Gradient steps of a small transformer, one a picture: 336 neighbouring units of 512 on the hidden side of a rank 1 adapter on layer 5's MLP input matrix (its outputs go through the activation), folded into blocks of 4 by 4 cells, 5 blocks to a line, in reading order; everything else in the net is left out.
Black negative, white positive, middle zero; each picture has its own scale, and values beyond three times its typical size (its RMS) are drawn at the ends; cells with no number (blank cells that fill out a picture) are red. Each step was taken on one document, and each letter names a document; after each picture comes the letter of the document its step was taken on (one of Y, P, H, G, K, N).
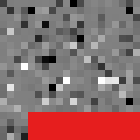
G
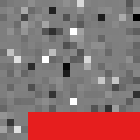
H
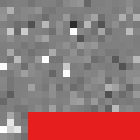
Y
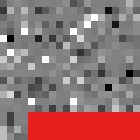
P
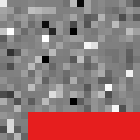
Y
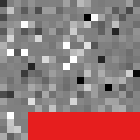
P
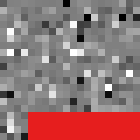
Y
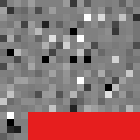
P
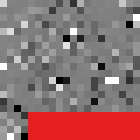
G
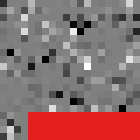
H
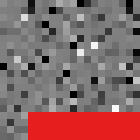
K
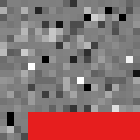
P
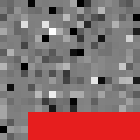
K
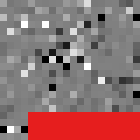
H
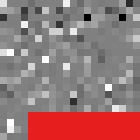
P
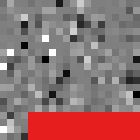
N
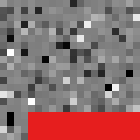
P
